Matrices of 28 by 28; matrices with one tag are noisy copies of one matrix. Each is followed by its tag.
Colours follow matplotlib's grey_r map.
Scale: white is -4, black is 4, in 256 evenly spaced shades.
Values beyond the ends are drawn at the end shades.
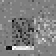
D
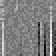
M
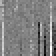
M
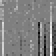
M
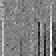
M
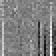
M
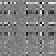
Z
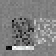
D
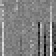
M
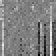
M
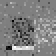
D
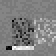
D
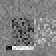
D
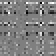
Z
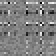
Z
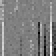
M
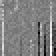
M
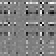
Z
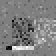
D
